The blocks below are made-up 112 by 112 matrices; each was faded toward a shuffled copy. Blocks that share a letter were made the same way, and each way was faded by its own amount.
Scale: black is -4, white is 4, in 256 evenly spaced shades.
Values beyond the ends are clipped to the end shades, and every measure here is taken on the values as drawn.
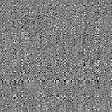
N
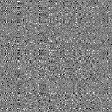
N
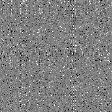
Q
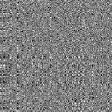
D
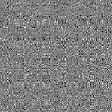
N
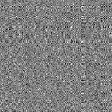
D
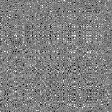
N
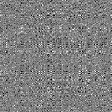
N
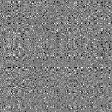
N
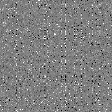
Q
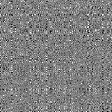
N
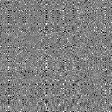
N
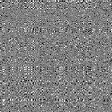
N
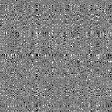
N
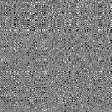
N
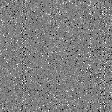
Q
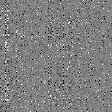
Q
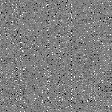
Q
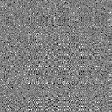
N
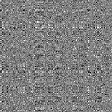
D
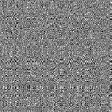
D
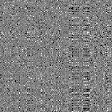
N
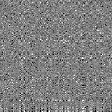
N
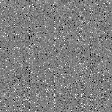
Q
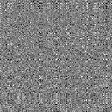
D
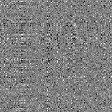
N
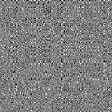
N
